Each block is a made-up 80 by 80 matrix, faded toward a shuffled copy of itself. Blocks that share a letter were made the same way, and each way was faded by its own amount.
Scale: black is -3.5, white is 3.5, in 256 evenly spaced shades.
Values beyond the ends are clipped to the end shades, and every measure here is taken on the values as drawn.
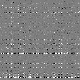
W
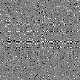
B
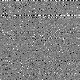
B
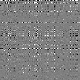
W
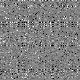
B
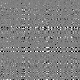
W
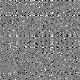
B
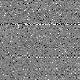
B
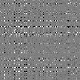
W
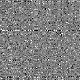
B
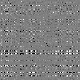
W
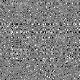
B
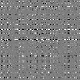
W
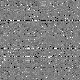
B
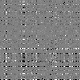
W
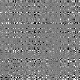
W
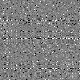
B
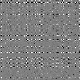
W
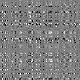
W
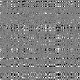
W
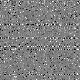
B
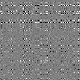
W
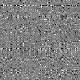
B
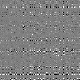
W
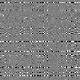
W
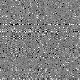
B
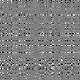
W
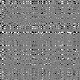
W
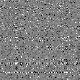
B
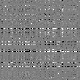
W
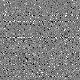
B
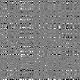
W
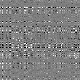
W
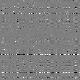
W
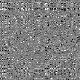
B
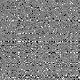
B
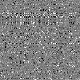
B
